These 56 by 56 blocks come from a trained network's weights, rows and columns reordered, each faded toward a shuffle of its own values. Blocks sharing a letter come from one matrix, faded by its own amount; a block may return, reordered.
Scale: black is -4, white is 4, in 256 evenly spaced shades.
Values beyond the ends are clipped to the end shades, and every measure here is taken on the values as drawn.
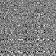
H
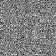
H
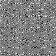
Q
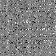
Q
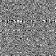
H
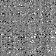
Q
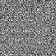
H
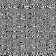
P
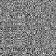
H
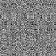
H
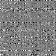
P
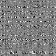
P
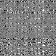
P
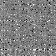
Q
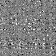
Q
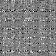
P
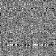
H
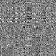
H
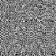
H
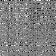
P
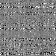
P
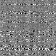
P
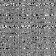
P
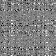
P
